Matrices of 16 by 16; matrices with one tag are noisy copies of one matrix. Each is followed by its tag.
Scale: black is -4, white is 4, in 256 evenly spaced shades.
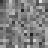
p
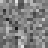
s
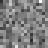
p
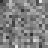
p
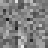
s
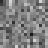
p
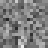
s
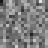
p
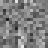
s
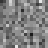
p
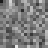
p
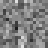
s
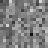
p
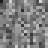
p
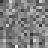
p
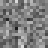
s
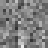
s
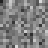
p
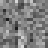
s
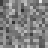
p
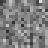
p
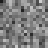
p
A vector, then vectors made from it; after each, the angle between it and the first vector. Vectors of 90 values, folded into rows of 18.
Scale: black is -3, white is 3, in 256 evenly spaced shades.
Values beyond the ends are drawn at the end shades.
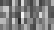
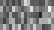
orthogonal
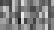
nearly parallel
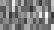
partly aligned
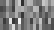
partly opposed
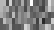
orthogonal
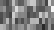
orthogonal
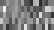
partly aligned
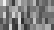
partly opposed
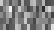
orthogonal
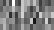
partly aligned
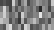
partly aligned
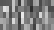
nearly parallel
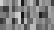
nearly opposite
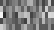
orthogonal
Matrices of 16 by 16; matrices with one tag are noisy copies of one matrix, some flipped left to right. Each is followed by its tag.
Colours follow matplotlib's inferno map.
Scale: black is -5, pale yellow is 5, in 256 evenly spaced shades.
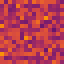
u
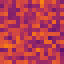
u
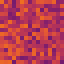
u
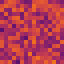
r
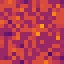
r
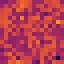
r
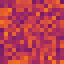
r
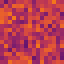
r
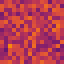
r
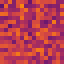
u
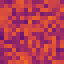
r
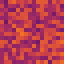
u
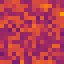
r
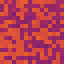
u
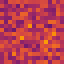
u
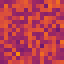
r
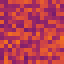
u
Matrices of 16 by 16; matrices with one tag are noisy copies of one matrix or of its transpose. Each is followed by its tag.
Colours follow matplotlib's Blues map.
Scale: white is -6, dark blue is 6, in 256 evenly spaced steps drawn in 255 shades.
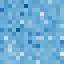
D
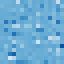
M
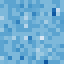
M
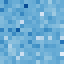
D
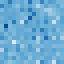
D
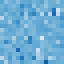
M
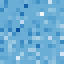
D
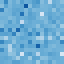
D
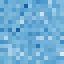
D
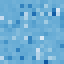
M
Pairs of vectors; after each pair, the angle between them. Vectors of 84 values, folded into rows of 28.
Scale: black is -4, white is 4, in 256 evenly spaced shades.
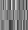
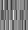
partly opposed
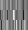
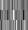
nearly parallel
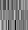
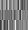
nearly opposite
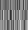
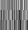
nearly opposite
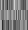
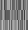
partly opposed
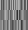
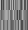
nearly parallel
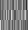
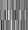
partly aligned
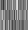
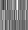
nearly parallel
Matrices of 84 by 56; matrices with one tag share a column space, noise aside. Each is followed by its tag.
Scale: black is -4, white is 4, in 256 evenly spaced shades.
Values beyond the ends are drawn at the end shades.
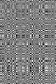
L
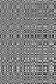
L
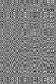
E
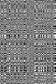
L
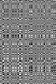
L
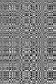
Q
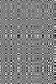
L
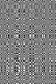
L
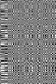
L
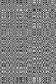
E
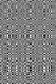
L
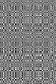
Q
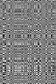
L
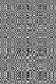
Q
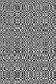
Q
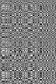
Q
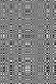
L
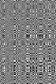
L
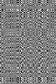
E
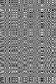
E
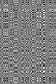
E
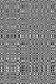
L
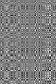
Q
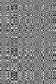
Q
